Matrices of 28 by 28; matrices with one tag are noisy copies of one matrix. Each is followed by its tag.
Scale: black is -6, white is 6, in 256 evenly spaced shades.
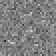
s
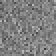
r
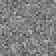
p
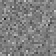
s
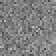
r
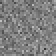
r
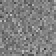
r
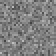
s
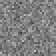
s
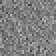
r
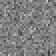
s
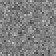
s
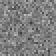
s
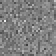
r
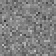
p
